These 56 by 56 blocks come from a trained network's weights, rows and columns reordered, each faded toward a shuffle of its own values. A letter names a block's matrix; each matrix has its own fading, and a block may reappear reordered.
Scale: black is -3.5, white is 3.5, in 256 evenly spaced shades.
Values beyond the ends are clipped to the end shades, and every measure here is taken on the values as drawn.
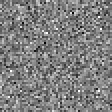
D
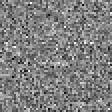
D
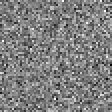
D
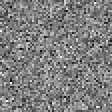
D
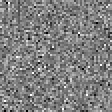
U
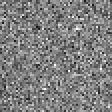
D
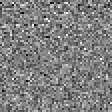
U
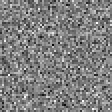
D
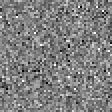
U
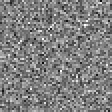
D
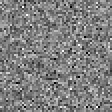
U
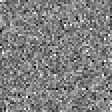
U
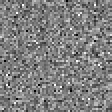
U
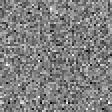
U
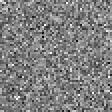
D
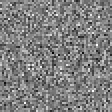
D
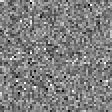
U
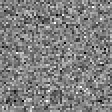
U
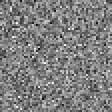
D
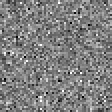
U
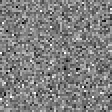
U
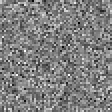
D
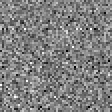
U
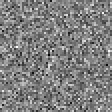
D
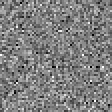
U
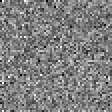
U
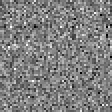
U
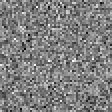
D
